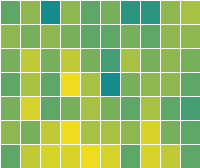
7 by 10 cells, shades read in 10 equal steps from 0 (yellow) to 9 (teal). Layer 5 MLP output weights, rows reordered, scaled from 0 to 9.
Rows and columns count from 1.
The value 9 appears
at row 1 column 3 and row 4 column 6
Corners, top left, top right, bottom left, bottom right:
6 3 6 6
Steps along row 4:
down up down up up down down same up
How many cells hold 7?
2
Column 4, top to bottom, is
4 5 2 0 5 0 1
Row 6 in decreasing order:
6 5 5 4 4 3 3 2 1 0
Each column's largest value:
6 5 9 5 6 9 8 8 6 7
